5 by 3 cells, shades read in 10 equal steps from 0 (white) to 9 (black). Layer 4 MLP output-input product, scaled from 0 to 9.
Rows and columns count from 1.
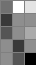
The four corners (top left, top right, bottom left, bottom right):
5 1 4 9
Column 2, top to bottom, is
0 4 4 7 6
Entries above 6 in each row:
0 1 0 1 1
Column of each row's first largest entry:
1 1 1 2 3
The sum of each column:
26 21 21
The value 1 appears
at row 1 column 3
